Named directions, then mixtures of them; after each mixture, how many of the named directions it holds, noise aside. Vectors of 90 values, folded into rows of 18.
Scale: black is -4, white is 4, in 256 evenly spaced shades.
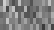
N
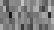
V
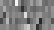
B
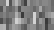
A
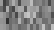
one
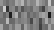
three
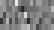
one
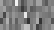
one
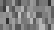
three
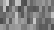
three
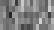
two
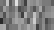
two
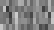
three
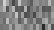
one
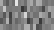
two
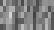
three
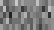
two
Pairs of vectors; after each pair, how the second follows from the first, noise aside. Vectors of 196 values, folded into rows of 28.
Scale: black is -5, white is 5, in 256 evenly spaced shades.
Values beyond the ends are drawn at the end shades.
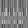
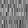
sign-scrambled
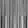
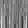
negated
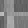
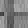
negated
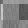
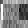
scaled up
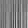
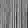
negated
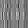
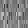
sign-scrambled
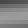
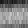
scaled up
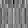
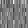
sign-scrambled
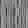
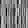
scaled up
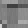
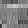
negated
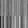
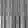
negated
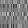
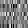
scaled up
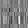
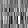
scaled up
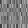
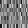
scaled up
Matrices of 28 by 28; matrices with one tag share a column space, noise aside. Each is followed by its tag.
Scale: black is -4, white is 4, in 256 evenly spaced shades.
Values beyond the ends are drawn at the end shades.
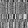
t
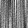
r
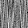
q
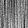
r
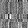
t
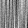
r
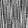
q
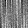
r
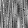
q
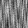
q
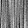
r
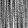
r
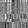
t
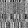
t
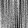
r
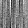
r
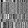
t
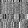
t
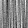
r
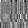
t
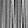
r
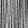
r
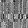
t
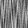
q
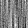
r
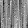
r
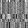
t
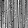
r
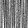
r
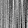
r
